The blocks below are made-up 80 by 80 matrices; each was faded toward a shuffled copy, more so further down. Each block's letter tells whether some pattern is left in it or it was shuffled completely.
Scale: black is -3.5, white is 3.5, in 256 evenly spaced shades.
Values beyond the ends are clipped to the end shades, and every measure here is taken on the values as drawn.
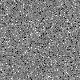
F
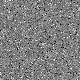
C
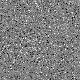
F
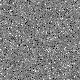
C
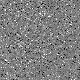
F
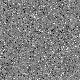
C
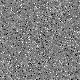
F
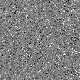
F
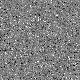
C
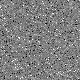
C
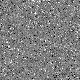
C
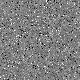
C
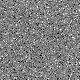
C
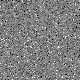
F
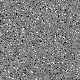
F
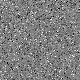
C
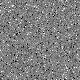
F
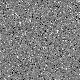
C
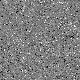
C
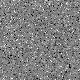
C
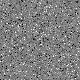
F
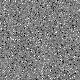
C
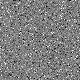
C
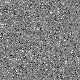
C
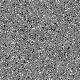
C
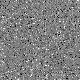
F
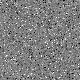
C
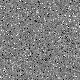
C
